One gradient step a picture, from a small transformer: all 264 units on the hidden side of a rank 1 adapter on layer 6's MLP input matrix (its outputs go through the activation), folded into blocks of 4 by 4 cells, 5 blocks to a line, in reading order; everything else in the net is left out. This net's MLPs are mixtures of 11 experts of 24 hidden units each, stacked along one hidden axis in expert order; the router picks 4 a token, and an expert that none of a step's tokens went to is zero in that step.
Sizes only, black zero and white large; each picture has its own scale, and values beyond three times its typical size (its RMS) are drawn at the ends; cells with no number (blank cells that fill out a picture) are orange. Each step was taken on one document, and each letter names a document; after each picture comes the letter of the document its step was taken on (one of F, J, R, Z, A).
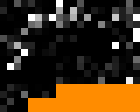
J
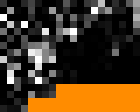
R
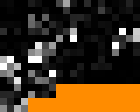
R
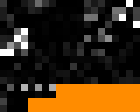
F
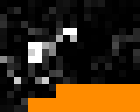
R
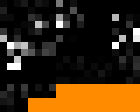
J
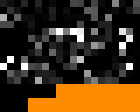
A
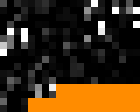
F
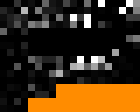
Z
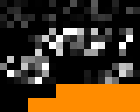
A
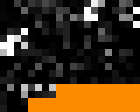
F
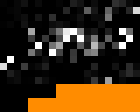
A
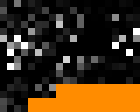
J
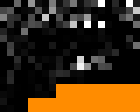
Z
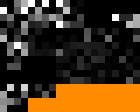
J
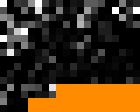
F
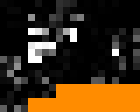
R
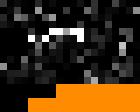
A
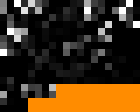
F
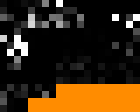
J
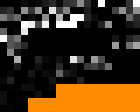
Z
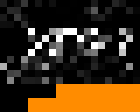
A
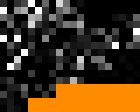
J
